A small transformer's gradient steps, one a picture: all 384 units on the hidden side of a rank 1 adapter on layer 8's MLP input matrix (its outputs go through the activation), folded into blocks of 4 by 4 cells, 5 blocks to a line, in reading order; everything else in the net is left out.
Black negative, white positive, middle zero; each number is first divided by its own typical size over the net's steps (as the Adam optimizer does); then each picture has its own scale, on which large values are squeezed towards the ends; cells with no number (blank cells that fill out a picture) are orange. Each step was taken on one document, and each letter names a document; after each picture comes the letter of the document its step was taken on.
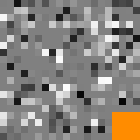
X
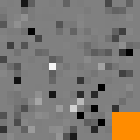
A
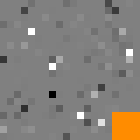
A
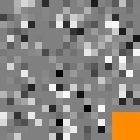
X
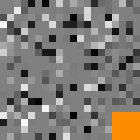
X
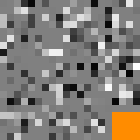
X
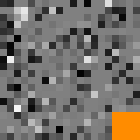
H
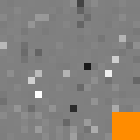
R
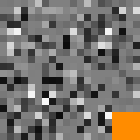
H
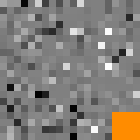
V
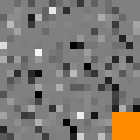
R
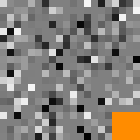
H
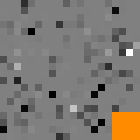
A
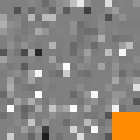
V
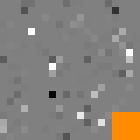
A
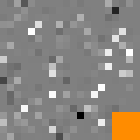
A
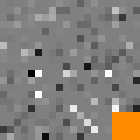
R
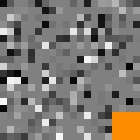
H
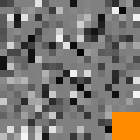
H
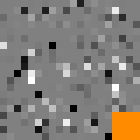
R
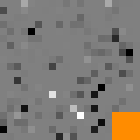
A
